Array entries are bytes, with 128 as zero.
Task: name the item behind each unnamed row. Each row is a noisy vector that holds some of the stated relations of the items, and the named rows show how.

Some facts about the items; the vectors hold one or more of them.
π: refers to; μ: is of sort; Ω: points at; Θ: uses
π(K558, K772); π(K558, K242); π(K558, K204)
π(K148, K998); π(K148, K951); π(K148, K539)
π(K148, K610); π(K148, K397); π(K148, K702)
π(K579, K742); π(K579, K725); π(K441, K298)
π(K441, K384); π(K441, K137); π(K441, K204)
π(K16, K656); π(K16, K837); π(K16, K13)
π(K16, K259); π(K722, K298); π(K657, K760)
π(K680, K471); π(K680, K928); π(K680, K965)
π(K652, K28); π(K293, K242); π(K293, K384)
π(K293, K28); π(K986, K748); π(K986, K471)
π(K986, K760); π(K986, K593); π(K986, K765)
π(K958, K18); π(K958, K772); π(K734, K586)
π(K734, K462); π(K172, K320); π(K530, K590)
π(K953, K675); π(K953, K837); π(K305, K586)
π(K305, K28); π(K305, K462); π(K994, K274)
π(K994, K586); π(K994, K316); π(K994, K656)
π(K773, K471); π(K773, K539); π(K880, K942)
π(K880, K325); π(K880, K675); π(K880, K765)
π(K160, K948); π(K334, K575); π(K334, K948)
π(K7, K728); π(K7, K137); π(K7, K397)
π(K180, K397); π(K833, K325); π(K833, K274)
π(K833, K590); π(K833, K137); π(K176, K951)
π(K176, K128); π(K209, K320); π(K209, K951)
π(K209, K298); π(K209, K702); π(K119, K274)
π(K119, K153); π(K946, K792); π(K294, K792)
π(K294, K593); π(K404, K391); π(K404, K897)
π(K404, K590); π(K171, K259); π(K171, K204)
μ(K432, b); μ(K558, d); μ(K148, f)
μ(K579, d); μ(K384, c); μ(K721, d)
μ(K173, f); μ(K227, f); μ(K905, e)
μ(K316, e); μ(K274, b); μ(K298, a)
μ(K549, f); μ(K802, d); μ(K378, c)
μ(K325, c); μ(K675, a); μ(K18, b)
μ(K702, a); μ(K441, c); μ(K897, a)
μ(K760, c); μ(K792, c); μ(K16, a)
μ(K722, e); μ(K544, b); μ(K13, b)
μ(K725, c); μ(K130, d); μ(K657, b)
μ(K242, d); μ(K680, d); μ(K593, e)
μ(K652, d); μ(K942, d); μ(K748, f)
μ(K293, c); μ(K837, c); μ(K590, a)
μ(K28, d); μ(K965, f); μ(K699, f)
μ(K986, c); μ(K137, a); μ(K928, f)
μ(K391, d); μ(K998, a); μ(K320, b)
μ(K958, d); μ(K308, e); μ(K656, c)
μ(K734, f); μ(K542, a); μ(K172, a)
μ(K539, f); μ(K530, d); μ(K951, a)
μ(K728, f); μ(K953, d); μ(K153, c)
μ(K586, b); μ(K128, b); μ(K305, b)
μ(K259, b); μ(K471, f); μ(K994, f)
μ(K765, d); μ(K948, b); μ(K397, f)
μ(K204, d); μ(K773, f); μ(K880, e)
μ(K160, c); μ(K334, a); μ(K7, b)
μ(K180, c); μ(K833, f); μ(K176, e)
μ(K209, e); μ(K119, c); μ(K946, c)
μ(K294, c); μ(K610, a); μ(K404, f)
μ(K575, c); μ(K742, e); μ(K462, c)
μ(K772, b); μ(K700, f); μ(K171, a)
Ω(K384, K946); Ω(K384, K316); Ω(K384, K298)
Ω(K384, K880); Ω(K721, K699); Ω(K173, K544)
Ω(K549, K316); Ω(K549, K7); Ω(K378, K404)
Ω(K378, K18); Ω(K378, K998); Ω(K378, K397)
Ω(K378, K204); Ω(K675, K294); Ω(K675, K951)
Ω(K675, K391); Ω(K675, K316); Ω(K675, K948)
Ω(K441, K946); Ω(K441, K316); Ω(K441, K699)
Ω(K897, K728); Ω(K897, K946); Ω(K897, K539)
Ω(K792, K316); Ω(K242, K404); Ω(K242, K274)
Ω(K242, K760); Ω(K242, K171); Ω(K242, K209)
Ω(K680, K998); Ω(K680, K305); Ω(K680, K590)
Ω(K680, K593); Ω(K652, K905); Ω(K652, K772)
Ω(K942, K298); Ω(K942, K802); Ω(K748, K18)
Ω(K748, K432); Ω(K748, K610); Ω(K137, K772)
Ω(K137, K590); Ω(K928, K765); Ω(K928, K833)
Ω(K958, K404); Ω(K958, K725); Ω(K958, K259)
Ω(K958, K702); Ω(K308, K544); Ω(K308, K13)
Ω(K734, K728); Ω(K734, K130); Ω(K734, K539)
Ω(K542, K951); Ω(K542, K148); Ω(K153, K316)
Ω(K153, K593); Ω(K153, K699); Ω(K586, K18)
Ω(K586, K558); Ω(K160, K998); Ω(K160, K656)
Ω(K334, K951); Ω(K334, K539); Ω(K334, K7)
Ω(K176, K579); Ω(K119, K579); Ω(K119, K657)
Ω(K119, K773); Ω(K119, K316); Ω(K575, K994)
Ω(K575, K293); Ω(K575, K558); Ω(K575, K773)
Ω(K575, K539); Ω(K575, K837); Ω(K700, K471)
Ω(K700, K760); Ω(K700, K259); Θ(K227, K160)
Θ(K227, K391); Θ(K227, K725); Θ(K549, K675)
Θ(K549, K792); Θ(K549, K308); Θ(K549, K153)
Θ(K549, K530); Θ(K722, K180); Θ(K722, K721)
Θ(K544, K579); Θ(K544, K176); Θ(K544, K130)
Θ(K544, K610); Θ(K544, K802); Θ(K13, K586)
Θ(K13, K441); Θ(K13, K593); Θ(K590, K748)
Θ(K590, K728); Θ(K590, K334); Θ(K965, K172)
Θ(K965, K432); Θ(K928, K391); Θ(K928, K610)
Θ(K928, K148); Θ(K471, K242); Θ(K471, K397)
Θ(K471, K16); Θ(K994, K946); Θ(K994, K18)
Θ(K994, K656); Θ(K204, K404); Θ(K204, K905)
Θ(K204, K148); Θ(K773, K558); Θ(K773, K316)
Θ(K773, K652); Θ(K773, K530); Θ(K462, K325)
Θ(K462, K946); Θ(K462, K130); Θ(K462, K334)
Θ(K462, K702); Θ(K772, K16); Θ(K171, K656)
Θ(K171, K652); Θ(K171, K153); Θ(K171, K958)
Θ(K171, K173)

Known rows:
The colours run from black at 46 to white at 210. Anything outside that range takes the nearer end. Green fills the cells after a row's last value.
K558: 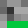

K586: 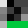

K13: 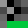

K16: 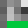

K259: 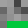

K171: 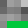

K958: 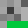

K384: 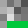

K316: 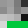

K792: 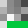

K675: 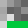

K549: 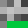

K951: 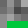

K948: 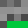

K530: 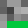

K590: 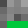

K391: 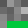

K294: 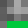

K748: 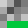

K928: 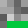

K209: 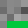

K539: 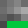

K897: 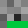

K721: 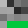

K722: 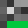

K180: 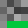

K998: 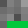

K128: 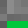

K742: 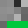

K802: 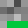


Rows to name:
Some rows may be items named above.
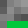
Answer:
K298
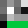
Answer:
K772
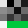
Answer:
K441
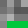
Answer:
K951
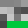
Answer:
K242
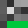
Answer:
K722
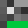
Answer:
K722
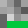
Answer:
K928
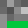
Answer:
K656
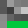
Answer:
K702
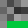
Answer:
K180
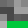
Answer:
K172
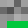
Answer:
K404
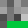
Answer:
K378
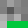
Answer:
K946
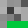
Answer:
K308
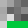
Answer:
K675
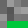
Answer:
K905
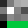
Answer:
K471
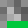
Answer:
K699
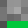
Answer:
K544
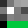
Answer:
K471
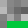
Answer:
K700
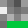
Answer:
K575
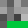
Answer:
K378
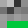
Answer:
K18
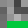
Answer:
K965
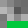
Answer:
K942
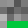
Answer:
K432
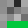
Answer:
K725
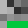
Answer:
K721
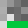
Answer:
K675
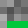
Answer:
K432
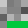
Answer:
K734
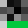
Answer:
K593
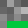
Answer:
K391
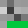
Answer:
K334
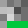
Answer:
K384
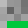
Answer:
K176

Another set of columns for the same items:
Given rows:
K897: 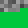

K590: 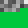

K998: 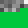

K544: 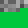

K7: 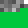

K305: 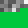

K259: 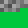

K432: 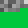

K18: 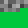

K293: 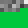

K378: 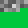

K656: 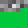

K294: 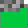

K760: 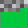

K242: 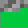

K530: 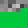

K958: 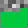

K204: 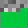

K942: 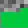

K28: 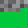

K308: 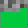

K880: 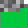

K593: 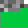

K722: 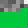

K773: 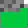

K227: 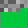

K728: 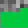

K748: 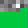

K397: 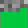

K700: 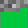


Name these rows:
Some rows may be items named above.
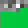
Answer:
K334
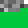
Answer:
K593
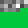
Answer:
K946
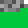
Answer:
K294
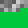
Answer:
K404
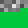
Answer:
K725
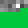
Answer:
K748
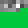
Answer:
K334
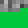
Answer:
K173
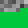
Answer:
K942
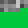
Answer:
K802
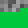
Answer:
K734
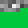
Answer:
K656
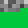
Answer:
K549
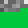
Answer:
K13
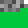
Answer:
K294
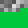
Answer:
K404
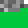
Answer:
K593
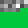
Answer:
K946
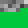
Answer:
K316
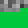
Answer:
K308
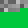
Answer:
K928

